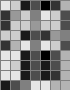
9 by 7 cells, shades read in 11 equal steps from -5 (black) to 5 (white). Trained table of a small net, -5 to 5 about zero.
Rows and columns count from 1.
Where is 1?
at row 2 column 2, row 3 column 4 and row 4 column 6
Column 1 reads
4 -3 -3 3 -3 4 4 4 -4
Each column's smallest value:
-4 -2 -4 -2 -5 -3 -2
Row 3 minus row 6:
-7 -1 7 3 8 5 -4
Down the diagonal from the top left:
4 1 3 -2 4 -2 2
